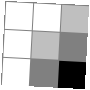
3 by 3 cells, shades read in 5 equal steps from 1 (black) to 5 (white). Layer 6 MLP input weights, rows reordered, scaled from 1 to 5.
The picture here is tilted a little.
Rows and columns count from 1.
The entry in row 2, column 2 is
4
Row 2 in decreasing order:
5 4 3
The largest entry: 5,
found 4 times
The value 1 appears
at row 3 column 3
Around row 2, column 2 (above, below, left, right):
5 3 5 3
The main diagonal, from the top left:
5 4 1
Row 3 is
5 3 1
